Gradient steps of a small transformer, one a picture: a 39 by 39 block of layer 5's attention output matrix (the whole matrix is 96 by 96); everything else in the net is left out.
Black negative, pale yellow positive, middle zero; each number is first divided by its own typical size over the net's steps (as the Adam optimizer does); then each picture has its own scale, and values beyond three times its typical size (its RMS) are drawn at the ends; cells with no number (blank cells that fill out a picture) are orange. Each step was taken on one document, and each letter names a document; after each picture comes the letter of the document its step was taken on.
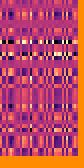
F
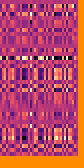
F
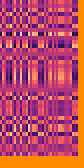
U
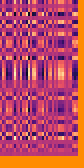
U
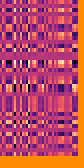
U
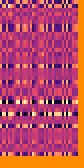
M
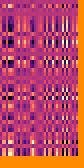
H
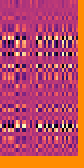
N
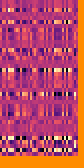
F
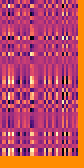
H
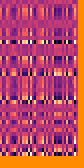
M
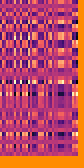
U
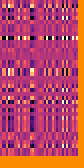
H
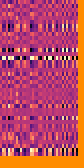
H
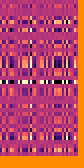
F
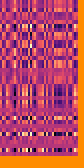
U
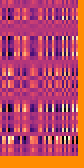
H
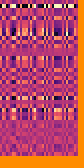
M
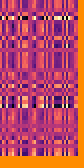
M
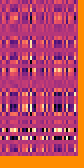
F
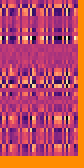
M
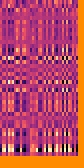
N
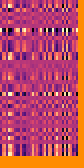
H
